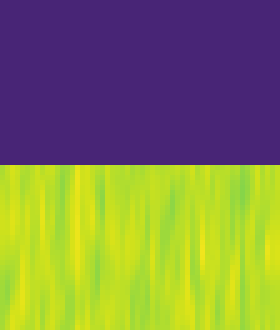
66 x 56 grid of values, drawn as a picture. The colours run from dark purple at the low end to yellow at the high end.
It is made of 2 by 1 panels. Panel 1,1: very low, flat. Panel 2,1: very high, streaked downward, faint in contrast.
